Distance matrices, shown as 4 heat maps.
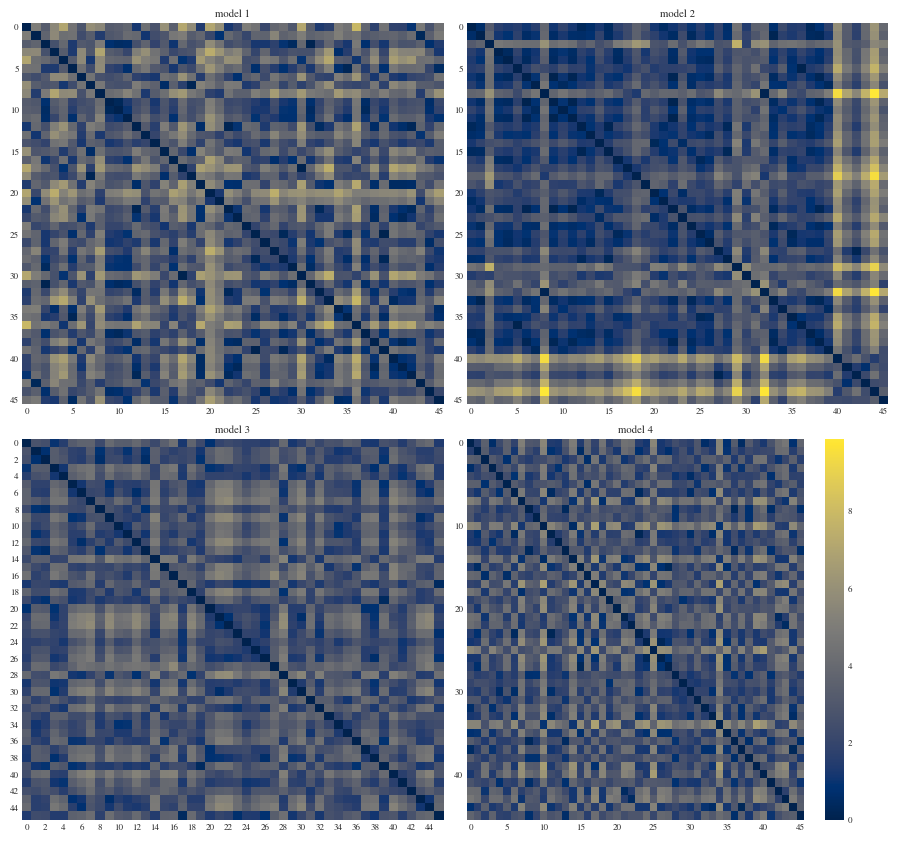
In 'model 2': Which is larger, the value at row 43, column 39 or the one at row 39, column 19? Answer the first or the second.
the first
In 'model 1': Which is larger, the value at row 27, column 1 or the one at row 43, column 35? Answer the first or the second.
the first
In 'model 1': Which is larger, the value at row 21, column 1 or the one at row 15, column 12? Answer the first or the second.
the second
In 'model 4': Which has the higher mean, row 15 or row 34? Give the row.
34
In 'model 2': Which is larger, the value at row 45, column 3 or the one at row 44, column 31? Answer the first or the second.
the second
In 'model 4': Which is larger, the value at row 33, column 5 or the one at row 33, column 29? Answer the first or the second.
the first
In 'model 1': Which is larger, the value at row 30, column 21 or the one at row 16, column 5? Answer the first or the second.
the first
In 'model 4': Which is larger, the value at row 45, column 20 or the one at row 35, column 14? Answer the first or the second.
the second
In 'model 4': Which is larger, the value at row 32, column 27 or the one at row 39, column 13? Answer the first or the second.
the second
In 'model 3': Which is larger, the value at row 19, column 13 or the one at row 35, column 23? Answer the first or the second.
the second
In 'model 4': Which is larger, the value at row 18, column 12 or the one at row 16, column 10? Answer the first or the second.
the first
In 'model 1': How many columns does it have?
46
